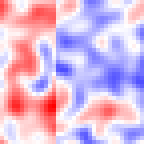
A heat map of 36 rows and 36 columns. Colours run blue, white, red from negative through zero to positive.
Seam: vertical, 40% of the way across, the left part higher. Lone odd cells: none. Ninth with the lowest average: middle right. Grain: blotchy.
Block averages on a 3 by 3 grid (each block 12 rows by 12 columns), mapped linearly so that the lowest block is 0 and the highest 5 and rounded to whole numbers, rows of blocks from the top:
5 2 2 | 4 1 0 | 5 3 3
